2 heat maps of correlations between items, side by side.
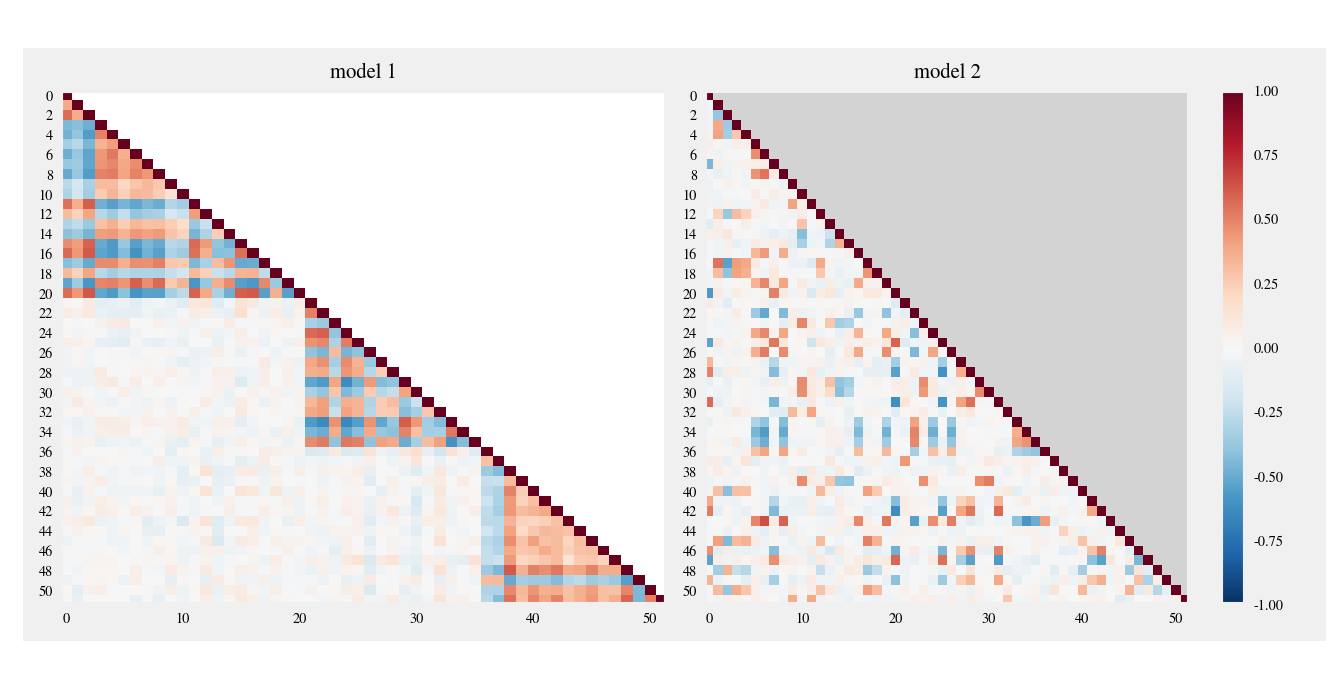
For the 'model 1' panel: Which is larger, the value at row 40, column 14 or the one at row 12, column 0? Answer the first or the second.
the second
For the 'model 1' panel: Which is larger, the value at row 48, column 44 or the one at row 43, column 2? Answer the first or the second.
the first
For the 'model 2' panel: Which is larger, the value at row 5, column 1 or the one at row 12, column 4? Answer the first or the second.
the second
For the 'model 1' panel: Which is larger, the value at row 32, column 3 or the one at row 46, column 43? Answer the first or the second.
the second
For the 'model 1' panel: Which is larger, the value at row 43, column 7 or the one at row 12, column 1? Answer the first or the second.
the second
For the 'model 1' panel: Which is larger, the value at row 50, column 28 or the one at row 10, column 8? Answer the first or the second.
the second
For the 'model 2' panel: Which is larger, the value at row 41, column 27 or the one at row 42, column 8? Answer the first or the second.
the first
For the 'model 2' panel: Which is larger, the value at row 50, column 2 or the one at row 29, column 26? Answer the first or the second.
the second
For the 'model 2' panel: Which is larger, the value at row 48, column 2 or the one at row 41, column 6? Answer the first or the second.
the first
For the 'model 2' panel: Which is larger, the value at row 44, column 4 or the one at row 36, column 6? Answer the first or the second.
the second
